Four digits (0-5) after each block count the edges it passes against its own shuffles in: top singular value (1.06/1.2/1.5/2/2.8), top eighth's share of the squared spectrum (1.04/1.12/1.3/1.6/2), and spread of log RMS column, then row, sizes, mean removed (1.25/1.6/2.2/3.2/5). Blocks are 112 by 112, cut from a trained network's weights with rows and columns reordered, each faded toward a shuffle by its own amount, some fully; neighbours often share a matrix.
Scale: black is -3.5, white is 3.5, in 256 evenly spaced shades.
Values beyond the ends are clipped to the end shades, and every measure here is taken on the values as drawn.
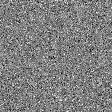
0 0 0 0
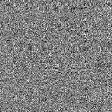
3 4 2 2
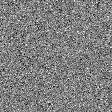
2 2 0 0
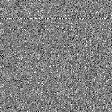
3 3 2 2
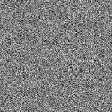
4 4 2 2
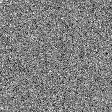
0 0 0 0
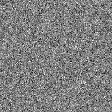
3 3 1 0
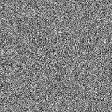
3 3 2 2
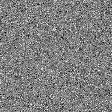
2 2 0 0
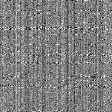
4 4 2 4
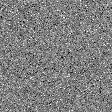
0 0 0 0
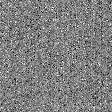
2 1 0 0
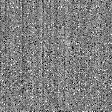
3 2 0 2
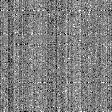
4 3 2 3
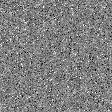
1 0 0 0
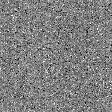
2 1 0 0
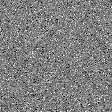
1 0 0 0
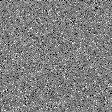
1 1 0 1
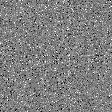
2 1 0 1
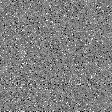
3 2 0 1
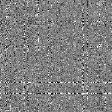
4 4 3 2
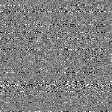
3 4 1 4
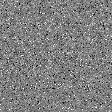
2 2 0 2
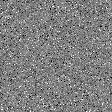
0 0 0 0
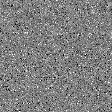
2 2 0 2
